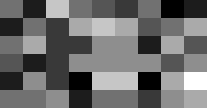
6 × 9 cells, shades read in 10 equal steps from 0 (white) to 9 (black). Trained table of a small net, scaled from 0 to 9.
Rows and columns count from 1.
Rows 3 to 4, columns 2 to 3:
3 7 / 8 7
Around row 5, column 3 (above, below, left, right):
7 4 4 9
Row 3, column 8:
3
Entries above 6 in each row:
4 2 3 2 4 2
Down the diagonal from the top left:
5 5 7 4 2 5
